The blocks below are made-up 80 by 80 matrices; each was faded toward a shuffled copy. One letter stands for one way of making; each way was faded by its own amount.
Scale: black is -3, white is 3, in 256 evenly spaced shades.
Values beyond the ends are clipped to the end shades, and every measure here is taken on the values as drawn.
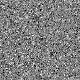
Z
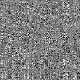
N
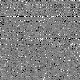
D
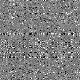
D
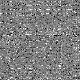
D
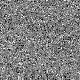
Z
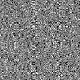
N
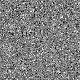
Z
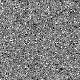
Z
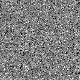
Z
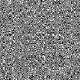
N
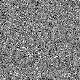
Z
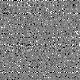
D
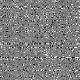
D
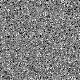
Z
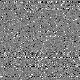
D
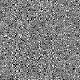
N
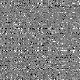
D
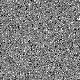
Z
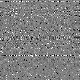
D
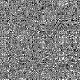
N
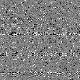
D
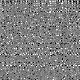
D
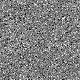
Z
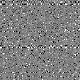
D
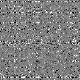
D
